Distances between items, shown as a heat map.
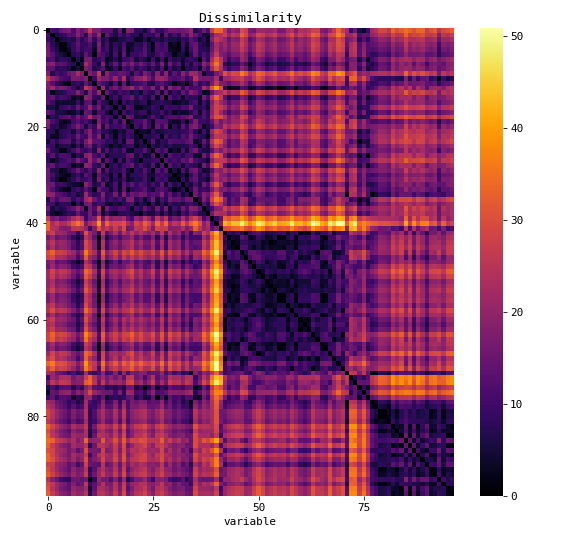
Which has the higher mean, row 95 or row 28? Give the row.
95
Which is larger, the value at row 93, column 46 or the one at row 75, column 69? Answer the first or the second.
the second
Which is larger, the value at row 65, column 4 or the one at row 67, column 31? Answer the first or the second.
the second
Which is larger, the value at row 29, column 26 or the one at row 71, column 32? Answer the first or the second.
the first
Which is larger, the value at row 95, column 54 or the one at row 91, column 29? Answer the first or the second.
the first
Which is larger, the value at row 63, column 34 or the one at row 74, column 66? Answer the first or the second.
the first
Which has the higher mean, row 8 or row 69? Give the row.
69
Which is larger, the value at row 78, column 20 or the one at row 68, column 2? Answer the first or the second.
the second
